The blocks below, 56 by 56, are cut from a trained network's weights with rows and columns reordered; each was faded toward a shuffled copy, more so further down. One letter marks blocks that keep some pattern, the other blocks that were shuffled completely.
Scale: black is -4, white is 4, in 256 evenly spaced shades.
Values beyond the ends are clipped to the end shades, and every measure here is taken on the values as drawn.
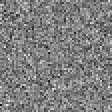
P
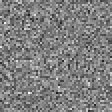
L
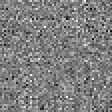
L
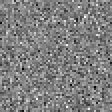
P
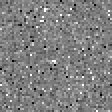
P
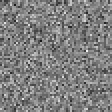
L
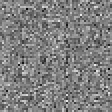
L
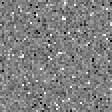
P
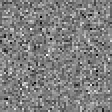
L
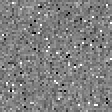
P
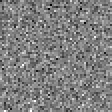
P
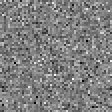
P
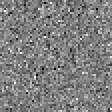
P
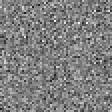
L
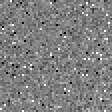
P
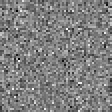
L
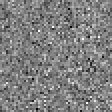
L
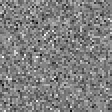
P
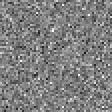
L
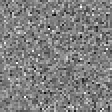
P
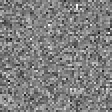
L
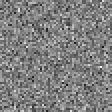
P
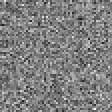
L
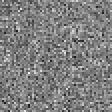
L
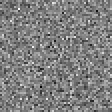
P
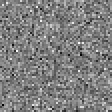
P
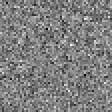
P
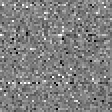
L
